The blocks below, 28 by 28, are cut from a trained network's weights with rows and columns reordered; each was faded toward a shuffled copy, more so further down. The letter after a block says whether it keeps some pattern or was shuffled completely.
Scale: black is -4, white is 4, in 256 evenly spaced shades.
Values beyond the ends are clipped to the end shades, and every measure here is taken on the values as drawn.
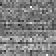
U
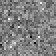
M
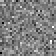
M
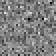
U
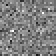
U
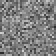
M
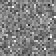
M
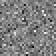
M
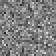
M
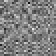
U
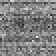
U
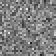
M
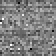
U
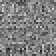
U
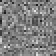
U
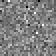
M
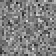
M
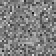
M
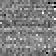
U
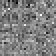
U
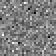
M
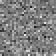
M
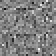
U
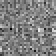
U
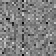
U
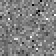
M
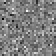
M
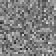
M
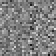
U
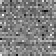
U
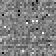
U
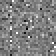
U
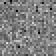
M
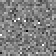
M
